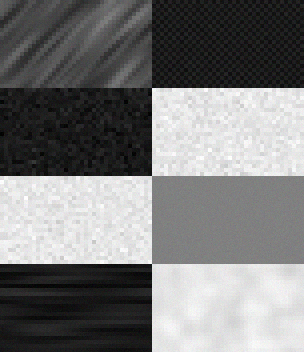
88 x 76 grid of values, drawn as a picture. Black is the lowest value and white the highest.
It is made of 4 by 2 panels. Panel 1,1: low, slanting up to the right. Panel 1,2: very low, checkered, faint in contrast. Panel 2,1: very low, fine-grained, faint in contrast. Panel 2,2: very high, fine-grained, faint in contrast. Panel 3,1: very high, fine-grained, faint in contrast. Panel 3,2: middling, flat. Panel 4,1: very low, streaked across, faint in contrast. Panel 4,2: very high, blotchy, faint in contrast.
